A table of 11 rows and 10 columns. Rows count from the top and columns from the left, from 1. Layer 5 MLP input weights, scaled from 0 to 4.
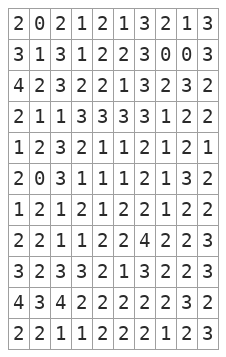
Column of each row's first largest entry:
7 1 1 4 3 3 2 7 1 1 10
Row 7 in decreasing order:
2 2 2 2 2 2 1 1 1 1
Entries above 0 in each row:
9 8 10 10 10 9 10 10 10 10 10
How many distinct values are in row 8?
4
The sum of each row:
17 18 24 21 16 16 16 21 24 26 18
